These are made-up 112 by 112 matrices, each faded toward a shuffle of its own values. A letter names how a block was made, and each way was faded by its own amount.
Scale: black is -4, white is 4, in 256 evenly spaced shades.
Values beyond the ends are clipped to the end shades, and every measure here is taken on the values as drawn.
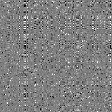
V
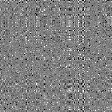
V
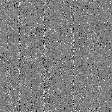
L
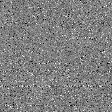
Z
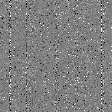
L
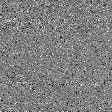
Z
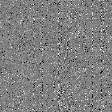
L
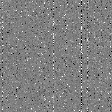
L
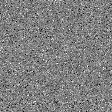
Z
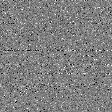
Z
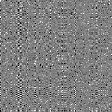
V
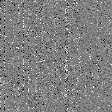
L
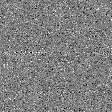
Z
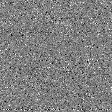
Z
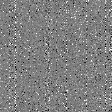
L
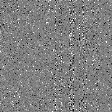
L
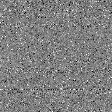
Z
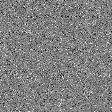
Z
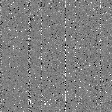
L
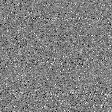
Z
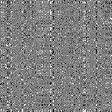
V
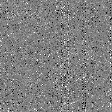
L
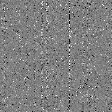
L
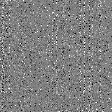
L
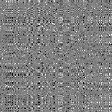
V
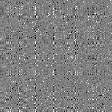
V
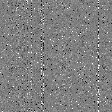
L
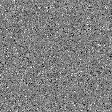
Z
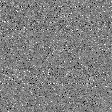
Z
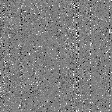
L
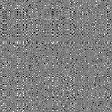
V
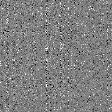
L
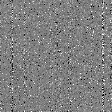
L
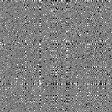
V
